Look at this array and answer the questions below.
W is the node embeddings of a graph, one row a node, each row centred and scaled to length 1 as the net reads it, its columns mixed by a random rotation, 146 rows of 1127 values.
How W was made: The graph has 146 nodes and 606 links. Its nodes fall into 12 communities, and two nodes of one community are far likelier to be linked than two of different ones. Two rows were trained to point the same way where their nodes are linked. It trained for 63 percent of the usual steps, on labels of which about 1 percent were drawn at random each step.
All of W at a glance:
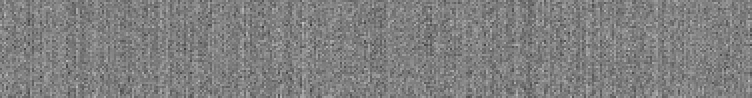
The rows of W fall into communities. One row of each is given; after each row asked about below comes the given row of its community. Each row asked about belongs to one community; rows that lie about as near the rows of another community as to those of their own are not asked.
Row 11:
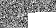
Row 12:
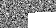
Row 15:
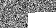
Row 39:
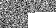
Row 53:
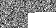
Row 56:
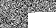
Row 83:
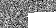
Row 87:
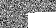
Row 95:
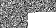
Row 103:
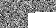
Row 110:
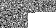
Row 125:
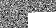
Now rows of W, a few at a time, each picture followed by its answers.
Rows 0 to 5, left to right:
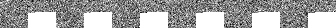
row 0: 39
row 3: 11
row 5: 56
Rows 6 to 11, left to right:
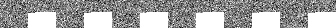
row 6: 15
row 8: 53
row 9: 53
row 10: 15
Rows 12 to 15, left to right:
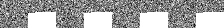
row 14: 103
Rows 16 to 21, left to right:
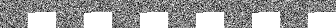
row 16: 103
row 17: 12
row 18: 39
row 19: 12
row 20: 83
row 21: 53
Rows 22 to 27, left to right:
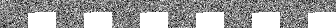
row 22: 39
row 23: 11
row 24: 53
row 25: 12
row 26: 39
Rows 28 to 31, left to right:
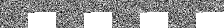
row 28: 110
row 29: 39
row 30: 56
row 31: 56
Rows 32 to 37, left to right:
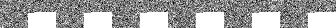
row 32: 83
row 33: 15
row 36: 83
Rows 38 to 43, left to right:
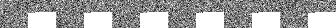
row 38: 39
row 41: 12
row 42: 125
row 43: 11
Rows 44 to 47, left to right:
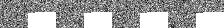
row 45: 11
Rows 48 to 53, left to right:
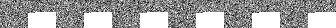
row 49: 95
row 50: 39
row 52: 110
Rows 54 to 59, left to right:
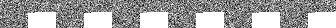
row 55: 110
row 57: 103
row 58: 53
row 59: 83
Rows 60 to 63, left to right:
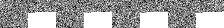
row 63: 83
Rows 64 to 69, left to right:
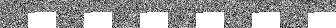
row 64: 11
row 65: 15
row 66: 11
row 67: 110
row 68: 110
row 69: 125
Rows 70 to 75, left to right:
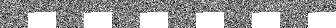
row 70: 125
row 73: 11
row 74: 87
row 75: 12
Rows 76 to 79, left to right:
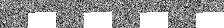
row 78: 12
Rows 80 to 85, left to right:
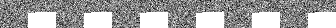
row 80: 56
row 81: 87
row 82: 125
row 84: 12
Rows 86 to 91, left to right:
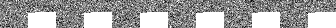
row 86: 12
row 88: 12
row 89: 110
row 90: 125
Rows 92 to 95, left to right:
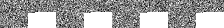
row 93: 110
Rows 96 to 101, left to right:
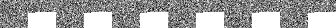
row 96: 103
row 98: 95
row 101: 83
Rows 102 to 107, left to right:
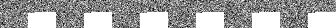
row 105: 53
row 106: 11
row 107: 56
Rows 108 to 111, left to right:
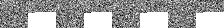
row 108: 53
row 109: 110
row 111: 15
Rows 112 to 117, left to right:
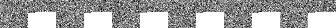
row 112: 15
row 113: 110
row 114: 11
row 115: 15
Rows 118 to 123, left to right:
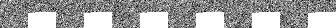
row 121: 95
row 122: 53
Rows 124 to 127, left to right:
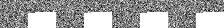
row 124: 103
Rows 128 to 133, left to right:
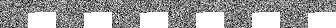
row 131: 53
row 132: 12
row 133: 125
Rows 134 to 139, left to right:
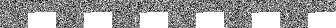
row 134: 53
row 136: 39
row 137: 15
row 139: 83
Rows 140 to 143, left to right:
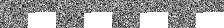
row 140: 15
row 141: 56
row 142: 103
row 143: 15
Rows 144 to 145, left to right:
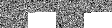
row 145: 110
